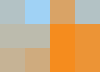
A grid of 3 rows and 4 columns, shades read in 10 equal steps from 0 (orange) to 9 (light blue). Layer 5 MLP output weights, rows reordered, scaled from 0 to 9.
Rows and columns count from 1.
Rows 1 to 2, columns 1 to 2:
7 9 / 6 6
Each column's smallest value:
5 4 0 1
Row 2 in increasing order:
0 1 6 6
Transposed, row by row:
7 6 5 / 9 6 4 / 3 0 0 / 7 1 1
